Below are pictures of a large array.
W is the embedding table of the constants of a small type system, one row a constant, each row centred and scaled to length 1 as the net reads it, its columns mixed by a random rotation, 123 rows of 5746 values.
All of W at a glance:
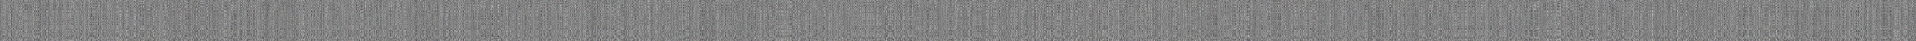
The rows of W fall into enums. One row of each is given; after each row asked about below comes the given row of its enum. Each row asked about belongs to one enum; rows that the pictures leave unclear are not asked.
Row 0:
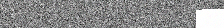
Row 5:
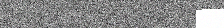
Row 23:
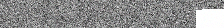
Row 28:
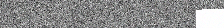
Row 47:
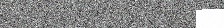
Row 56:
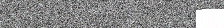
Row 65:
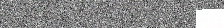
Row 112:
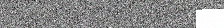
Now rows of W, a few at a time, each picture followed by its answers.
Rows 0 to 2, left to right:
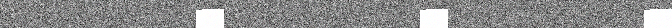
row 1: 0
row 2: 5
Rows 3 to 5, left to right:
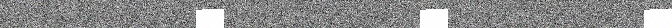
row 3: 23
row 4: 5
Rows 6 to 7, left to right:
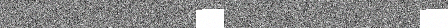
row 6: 112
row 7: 65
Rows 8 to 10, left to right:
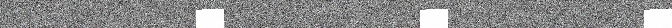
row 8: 28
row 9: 56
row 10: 5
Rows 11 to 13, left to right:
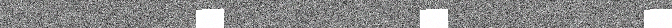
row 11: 5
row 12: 28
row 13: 56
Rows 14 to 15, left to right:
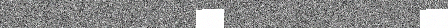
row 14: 65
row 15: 28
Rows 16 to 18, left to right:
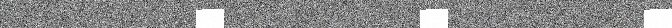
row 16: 65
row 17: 28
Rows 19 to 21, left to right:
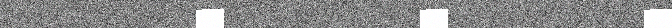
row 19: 5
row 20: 28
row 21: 47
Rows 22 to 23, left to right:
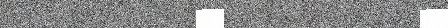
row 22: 28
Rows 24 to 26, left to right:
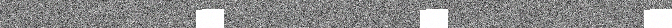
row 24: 56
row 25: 47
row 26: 28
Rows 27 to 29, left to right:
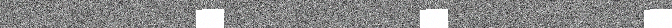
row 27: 28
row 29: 56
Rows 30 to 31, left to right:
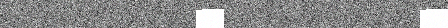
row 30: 47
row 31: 23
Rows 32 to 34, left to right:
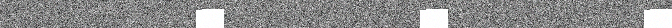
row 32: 56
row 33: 47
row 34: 0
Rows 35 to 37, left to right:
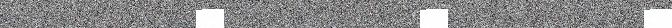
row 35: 47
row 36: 112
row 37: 23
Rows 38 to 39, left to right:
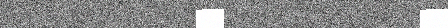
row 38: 28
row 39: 5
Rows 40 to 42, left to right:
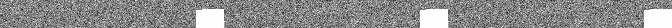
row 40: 47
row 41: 56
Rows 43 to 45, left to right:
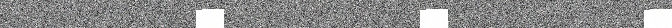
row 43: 47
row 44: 47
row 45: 56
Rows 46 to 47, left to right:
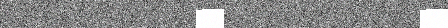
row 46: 65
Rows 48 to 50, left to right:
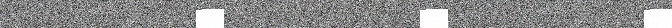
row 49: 47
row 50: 56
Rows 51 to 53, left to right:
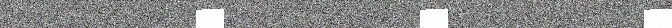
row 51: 5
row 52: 5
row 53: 0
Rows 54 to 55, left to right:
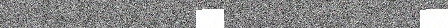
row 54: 23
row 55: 56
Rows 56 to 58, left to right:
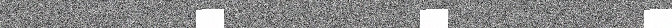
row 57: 0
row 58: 5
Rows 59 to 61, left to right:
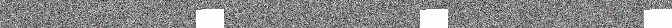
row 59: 56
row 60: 0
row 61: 28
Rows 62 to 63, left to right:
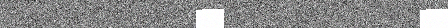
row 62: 112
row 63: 28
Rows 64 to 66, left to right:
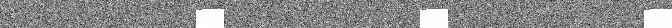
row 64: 0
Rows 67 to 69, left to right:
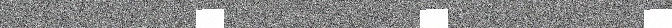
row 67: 65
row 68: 5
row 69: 0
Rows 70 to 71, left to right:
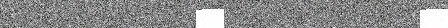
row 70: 0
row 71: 112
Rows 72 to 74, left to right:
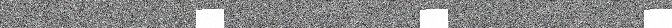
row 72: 65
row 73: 56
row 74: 56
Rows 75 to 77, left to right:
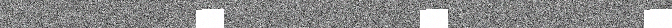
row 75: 5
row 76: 47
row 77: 0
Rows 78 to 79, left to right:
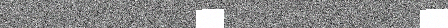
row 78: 47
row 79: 5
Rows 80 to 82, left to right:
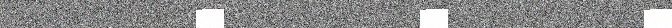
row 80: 112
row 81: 0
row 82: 47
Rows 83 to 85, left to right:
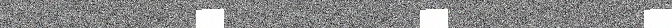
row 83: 5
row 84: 5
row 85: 112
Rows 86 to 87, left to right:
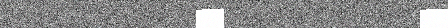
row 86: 5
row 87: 112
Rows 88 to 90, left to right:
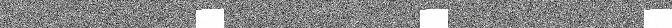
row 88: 5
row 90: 65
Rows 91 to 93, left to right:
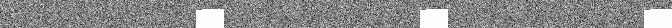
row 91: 0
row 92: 23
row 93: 23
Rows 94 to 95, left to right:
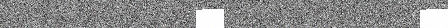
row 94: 23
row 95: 112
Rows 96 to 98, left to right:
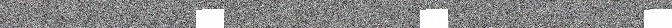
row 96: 23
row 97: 28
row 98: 56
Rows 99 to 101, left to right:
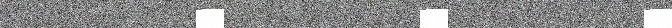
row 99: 56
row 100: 23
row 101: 65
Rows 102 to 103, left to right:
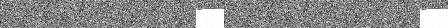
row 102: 65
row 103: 65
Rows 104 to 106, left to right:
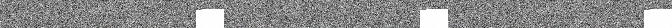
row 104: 56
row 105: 23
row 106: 56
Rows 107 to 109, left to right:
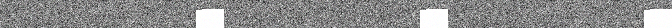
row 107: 56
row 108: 112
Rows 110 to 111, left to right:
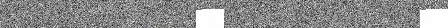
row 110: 56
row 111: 28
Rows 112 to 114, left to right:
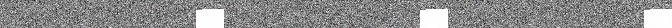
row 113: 5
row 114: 112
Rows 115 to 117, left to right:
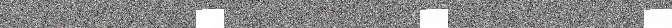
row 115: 47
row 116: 112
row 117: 65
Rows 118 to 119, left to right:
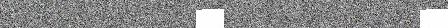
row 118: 0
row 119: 23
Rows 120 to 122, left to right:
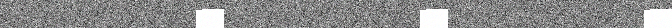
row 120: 47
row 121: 47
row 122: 5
